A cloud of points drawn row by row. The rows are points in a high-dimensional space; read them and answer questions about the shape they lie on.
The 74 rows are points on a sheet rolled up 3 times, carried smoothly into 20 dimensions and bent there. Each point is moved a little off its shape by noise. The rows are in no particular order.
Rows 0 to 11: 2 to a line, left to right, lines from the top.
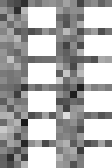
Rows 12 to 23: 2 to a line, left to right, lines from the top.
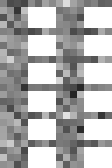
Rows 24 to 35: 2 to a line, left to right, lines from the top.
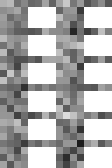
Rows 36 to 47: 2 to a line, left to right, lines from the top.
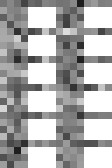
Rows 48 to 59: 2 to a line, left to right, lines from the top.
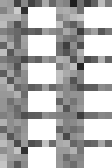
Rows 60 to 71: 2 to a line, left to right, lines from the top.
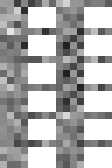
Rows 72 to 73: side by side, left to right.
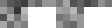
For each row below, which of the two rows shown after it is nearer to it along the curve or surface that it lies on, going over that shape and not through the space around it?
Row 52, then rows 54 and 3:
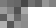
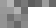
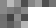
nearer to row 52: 3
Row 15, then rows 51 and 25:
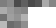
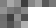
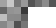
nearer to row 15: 25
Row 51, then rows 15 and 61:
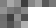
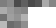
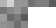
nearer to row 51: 61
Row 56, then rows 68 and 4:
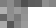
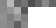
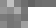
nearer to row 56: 68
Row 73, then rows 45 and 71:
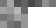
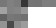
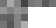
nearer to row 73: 45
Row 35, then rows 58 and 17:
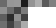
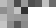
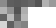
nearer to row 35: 17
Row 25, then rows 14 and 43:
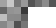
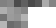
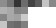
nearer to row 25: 14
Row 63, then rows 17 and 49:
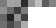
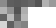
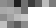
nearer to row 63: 17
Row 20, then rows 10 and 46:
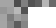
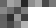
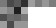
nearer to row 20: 10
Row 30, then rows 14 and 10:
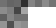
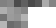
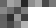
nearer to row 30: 14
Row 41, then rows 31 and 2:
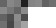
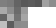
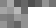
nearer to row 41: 31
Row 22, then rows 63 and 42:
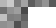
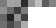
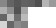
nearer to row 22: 63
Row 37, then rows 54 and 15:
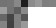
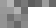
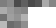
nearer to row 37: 15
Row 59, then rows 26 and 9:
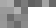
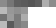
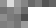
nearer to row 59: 9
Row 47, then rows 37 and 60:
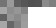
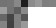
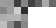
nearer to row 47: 37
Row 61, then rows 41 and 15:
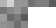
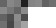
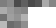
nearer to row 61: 41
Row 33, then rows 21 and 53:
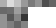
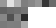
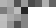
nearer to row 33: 21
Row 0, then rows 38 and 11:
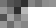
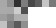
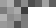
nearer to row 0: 38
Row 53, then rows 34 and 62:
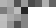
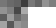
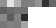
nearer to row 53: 62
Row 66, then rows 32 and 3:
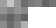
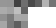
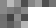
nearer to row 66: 3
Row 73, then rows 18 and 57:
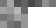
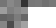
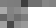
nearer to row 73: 57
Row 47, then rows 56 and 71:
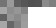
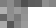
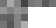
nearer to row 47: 56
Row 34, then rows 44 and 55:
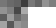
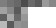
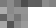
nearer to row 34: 44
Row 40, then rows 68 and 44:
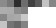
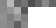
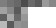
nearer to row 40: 44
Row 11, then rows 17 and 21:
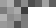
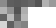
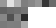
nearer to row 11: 21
